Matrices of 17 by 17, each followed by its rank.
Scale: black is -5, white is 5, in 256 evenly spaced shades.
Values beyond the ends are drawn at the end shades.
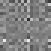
three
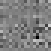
three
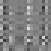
two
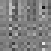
two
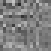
three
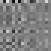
two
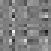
two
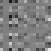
two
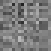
three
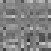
three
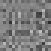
three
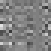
three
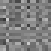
two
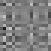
two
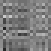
two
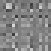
three
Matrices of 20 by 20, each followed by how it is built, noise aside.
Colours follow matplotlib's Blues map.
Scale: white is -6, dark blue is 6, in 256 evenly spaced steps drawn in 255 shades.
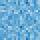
low rank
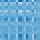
low rank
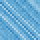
Toeplitz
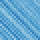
Toeplitz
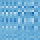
low rank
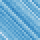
Toeplitz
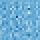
low rank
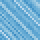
Toeplitz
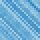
Toeplitz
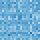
low rank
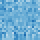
low rank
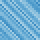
Toeplitz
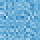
low rank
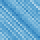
Toeplitz
